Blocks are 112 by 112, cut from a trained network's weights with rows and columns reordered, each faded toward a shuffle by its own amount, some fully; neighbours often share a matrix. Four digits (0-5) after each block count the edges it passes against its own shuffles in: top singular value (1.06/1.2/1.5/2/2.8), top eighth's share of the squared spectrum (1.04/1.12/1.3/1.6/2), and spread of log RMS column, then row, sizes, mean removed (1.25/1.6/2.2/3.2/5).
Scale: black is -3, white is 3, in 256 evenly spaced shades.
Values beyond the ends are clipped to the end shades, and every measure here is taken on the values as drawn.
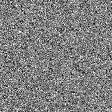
1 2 0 0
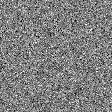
2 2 0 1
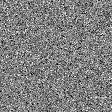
0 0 0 0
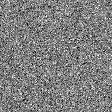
0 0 0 0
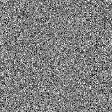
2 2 2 1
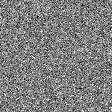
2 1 1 0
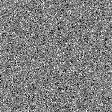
2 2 1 0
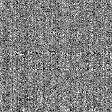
3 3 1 3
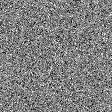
0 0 0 0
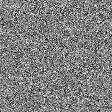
1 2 0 2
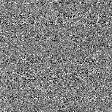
2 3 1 3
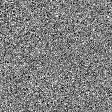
0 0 0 0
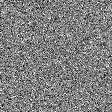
0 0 0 0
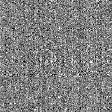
3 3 1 3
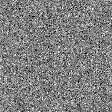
1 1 0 1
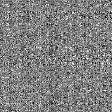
3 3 1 3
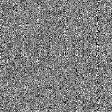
3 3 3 1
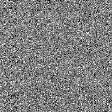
3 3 3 1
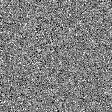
2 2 1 0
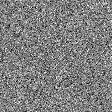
0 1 0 0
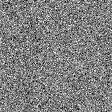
1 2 0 0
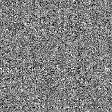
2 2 0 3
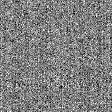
3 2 0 2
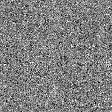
1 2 0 2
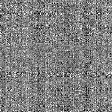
3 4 1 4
